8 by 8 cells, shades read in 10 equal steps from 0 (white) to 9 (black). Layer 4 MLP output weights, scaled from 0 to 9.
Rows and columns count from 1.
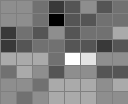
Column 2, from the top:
4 4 5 6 3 3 4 5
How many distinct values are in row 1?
4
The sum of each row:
41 44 41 48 23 38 29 30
